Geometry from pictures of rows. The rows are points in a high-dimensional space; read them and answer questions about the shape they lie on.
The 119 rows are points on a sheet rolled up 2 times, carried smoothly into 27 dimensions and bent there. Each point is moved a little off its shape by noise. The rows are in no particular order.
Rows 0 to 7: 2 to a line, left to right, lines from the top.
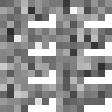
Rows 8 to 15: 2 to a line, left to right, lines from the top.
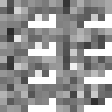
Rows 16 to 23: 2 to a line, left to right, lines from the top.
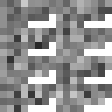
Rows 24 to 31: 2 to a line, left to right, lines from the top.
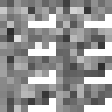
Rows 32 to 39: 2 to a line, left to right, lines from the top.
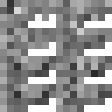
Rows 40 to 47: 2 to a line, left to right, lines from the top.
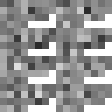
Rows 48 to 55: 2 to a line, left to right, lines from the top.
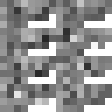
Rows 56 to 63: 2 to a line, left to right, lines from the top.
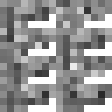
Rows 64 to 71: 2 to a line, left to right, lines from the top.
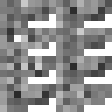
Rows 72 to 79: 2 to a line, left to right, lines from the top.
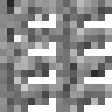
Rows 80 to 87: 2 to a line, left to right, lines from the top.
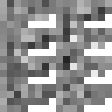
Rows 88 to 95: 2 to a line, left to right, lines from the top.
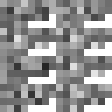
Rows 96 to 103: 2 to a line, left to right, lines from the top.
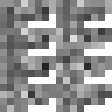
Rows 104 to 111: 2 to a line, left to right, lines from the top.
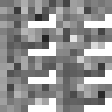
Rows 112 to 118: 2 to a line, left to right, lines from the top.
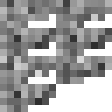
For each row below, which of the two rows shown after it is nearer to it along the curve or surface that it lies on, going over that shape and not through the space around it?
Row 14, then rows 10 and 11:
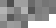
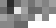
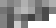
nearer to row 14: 10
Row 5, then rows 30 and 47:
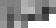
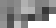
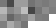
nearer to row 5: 30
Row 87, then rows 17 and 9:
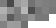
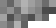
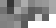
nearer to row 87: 9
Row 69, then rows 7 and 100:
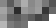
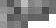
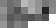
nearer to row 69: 100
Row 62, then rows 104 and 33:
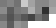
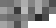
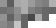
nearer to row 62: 104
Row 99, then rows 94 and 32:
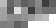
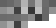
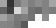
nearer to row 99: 32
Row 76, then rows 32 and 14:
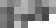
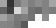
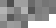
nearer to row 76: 32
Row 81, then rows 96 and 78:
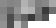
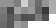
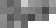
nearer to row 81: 96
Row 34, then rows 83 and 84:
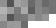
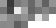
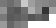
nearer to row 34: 83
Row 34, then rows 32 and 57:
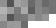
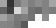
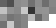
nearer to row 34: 57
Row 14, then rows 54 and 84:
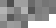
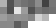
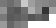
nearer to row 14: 54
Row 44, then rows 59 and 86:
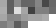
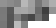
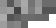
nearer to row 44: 86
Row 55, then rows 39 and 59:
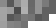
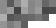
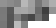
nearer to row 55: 39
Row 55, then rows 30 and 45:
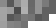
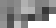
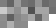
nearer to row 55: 45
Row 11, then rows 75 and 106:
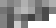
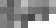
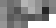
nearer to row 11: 106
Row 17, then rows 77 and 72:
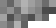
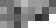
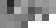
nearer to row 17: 72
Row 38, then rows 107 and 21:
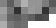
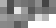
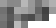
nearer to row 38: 21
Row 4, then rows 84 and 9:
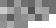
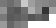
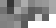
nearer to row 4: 9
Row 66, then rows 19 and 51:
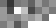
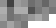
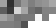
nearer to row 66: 51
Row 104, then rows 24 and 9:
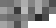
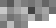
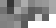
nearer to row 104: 24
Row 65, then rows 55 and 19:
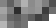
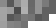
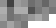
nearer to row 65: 55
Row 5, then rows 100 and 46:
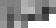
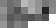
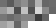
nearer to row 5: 100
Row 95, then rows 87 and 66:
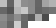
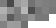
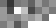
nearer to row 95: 66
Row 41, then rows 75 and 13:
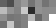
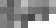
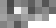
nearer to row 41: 13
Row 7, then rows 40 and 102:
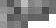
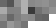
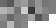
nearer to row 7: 102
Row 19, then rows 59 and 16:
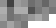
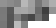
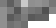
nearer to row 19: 16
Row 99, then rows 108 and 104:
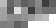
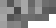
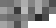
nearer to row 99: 108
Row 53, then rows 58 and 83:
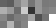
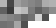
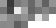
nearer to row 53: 83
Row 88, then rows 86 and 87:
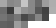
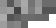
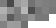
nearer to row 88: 86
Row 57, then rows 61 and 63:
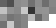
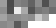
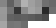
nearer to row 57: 61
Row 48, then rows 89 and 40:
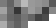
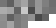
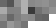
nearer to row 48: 89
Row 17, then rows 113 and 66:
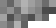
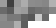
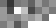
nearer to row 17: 113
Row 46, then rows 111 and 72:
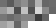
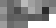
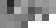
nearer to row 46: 111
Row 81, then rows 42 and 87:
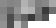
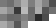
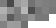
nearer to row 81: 42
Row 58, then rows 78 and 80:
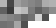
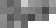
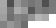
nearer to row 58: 78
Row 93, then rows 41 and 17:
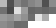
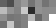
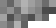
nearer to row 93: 41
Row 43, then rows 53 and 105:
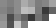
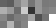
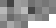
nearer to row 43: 53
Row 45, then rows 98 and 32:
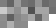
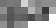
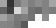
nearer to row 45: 32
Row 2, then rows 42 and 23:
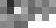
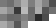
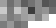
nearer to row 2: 23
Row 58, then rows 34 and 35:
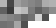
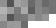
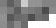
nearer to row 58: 35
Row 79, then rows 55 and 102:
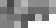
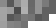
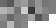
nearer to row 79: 55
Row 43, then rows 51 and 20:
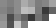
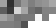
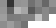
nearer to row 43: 51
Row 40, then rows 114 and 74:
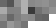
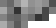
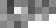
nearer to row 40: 74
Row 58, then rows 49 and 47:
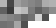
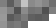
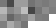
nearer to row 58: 49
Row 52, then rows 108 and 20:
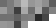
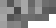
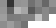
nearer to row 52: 108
